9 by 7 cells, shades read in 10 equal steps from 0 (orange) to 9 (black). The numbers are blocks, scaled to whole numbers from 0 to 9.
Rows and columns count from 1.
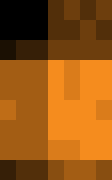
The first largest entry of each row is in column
1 1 1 1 1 2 1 1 1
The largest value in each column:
9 9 9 6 6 6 6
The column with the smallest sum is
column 6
